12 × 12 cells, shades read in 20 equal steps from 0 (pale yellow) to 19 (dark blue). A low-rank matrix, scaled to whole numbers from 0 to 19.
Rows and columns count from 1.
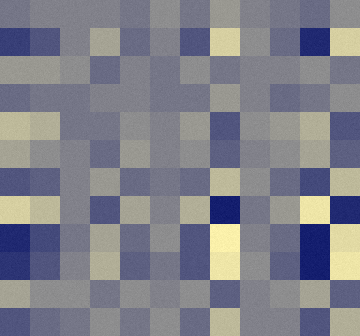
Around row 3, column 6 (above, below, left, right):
10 11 10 9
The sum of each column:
132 126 122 117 124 121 129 100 117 126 138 104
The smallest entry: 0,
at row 9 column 8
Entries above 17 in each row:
0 1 0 0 0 0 0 2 2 1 0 0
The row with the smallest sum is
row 5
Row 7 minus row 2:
-2 -1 0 1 0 1 -2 2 0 0 -3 2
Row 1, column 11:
12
